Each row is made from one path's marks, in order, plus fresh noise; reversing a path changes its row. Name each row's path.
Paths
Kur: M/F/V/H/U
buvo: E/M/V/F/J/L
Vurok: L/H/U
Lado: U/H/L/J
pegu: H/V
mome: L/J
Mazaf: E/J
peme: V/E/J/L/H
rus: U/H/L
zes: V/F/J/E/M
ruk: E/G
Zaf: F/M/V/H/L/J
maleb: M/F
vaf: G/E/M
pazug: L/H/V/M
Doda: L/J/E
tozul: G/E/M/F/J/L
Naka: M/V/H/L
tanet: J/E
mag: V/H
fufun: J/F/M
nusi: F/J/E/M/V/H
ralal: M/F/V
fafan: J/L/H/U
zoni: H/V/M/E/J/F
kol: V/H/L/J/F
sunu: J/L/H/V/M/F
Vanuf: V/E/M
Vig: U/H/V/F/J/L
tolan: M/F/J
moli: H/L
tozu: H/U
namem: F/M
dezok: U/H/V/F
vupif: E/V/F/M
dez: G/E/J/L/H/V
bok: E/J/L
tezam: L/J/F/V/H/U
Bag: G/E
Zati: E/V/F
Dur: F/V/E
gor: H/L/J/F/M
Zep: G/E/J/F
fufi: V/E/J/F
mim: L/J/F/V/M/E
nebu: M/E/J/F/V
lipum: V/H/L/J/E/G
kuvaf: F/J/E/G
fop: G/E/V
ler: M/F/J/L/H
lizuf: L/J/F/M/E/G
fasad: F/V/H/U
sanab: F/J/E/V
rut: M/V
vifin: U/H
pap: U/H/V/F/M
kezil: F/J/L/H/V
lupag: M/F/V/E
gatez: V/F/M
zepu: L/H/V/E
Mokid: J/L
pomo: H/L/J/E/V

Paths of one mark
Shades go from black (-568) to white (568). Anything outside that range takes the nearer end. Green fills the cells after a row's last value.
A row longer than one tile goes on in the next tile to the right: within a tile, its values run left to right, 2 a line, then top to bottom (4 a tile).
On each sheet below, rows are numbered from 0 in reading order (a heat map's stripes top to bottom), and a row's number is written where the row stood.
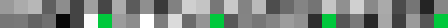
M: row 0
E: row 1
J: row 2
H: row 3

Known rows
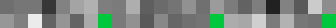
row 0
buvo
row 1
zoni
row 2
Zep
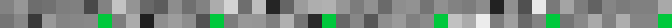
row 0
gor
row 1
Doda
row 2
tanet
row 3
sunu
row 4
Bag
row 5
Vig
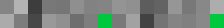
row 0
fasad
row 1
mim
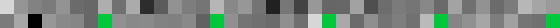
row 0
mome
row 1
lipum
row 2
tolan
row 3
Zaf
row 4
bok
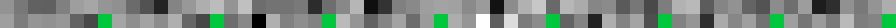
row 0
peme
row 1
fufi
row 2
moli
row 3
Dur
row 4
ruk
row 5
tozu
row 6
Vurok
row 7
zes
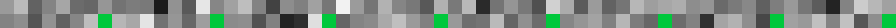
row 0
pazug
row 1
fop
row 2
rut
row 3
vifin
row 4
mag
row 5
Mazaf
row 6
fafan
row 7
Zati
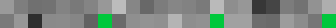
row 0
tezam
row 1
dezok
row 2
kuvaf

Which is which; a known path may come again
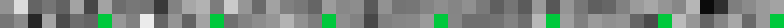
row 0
pegu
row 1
buvo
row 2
Lado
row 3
kezil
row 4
ler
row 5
peme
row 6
Dur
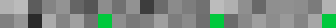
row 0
Vurok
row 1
kol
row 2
pap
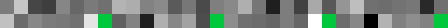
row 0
namem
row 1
tozu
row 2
maleb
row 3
moli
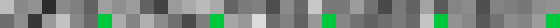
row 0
Mokid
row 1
Vanuf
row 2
tozul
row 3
Kur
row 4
nusi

